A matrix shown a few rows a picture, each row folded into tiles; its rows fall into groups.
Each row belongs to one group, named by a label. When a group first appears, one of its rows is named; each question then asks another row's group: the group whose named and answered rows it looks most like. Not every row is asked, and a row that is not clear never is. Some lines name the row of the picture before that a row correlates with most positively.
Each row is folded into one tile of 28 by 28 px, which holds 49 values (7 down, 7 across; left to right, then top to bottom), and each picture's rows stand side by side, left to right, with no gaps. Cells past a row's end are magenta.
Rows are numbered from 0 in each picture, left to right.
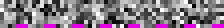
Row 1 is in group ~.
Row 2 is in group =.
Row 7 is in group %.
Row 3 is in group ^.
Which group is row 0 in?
~
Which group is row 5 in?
^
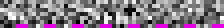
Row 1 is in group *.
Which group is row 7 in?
*
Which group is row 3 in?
~
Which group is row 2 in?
*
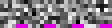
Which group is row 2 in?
^
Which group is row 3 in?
%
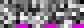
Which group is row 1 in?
=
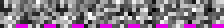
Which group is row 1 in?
^
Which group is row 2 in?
=
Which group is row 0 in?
=
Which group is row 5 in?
*
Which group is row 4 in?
*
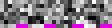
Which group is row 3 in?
%
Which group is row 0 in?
%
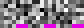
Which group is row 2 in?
%
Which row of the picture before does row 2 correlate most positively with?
0
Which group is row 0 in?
~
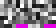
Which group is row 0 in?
~
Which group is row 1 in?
%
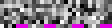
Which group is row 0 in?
^
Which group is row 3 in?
=
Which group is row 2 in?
~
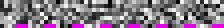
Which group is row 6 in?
~
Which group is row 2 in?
^
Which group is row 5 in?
~
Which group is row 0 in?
=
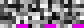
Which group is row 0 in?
%
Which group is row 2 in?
%
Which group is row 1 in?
=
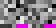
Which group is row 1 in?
^
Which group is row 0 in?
~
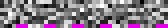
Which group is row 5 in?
^
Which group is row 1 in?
%
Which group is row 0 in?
~
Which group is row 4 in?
%
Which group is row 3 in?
^
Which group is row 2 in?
=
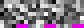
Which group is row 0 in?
^
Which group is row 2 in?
*
